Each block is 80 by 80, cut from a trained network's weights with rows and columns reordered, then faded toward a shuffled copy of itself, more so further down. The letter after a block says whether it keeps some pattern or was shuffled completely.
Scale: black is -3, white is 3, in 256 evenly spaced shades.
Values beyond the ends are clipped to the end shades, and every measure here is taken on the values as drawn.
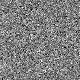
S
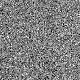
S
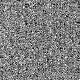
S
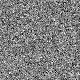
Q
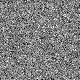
Q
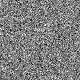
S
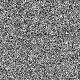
Q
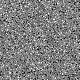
Q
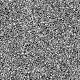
Q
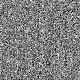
S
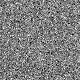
Q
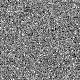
Q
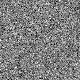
S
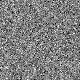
Q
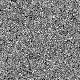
Q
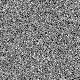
Q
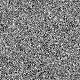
Q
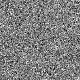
Q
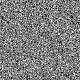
Q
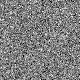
Q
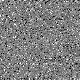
S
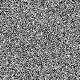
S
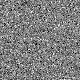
Q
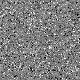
S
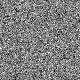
Q
